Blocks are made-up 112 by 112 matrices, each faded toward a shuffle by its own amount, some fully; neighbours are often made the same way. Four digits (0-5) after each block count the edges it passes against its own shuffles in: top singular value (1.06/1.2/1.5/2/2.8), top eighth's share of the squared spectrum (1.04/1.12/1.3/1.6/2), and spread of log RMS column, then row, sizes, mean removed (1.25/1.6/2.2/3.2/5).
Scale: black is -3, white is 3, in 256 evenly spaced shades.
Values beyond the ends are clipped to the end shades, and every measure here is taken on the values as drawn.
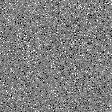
3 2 1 0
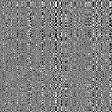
5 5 4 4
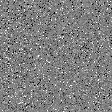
3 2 1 0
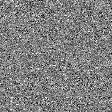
0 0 0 2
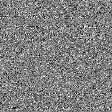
0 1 0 3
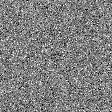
0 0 0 0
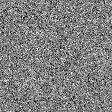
0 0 0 2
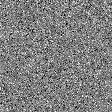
0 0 0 0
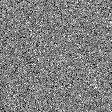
0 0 0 0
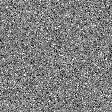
0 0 0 0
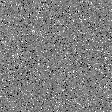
2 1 0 0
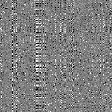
5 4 4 2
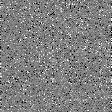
4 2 2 1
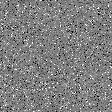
0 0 0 0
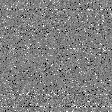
2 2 0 2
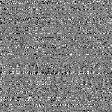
4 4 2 4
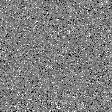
2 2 0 2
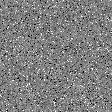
0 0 0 0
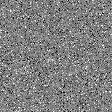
2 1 0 1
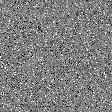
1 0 0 0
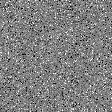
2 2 1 0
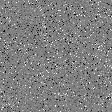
0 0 0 0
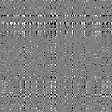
5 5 4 4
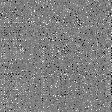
4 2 1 1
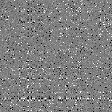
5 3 2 2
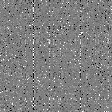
4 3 2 1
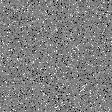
3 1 0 0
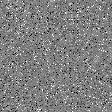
3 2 1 0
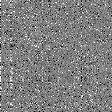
4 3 2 1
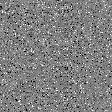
3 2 0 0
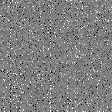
4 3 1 1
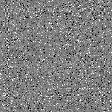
4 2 2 1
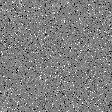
2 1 1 0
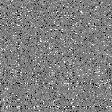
4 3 1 2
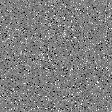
3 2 1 1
